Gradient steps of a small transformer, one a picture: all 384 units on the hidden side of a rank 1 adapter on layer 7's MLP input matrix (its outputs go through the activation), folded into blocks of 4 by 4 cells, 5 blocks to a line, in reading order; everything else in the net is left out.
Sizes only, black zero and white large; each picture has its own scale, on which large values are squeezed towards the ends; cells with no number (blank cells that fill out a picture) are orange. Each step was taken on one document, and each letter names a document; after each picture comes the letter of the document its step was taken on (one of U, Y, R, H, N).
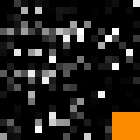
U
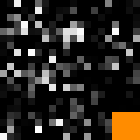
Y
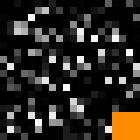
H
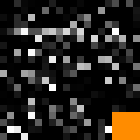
H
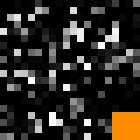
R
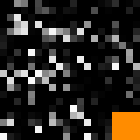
U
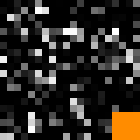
R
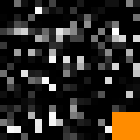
H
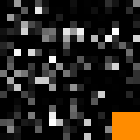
Y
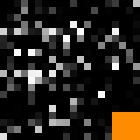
U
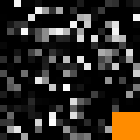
H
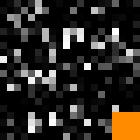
R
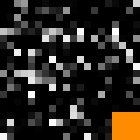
U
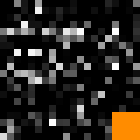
Y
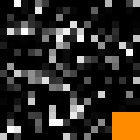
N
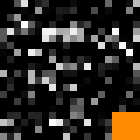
Y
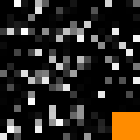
N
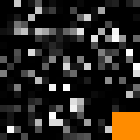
H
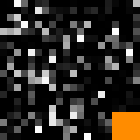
Y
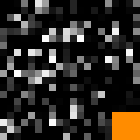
Y
